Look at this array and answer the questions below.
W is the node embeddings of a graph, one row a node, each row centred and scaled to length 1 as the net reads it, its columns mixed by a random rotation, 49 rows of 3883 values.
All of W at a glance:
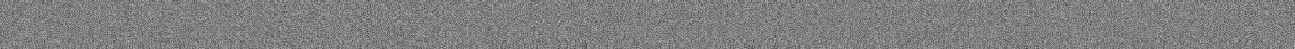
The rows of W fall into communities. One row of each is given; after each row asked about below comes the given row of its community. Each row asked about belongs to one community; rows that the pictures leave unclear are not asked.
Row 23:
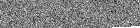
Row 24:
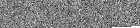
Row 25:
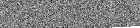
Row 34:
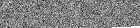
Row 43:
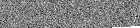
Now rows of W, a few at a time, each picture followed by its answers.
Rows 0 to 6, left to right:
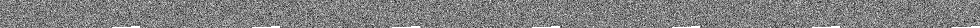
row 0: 43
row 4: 23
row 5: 34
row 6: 24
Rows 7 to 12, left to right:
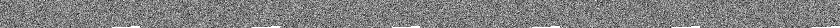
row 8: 24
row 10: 25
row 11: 24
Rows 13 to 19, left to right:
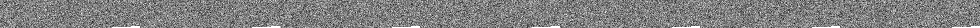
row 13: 24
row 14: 24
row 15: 43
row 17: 23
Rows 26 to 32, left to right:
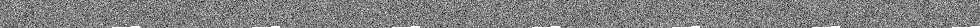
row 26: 34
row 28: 43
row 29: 25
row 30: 43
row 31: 25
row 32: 34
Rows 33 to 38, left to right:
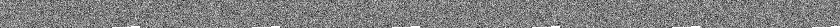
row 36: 43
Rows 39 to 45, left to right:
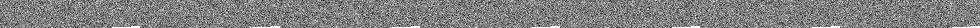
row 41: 34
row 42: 34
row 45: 25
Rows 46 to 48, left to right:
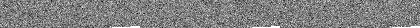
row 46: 25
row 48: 25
